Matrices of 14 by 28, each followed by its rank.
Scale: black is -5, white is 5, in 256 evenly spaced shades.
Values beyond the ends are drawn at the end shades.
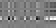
one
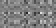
three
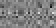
three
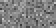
full rank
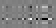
one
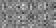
three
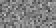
full rank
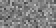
full rank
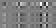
one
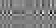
one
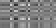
one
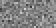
full rank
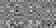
three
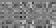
three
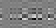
one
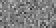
full rank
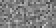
full rank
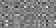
three
